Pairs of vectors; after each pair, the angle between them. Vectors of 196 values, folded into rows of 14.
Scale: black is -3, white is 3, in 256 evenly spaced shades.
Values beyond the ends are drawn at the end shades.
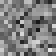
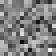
nearly parallel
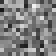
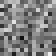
orthogonal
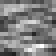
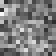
partly aligned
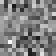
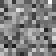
orthogonal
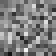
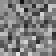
partly opposed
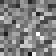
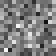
partly aligned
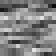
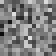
orthogonal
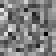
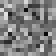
nearly parallel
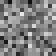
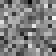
nearly parallel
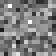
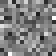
orthogonal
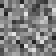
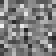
partly aligned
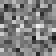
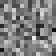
nearly opposite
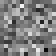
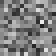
nearly opposite
